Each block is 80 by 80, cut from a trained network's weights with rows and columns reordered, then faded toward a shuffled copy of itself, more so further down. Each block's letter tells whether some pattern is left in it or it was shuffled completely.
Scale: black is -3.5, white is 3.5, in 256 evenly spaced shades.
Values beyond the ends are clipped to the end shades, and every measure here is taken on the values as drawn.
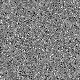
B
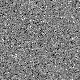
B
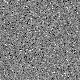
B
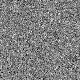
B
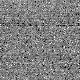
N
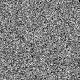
N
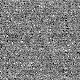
N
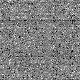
N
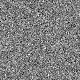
B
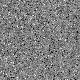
B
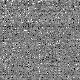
N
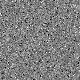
B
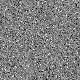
B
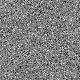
B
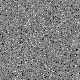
B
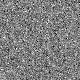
B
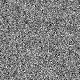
N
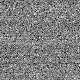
N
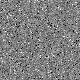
B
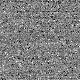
N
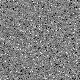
B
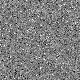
B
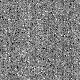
N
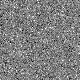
B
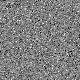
B
